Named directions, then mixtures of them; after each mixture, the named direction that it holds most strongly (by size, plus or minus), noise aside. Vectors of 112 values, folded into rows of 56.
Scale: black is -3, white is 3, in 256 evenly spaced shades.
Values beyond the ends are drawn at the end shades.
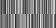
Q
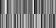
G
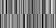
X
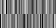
X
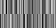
X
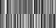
G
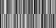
G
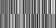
Q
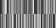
G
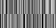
X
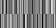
X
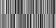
Q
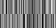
X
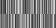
Q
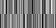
X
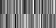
G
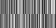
Q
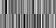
G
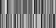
G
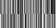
X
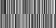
Q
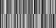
G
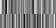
G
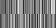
Q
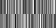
Q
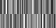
X
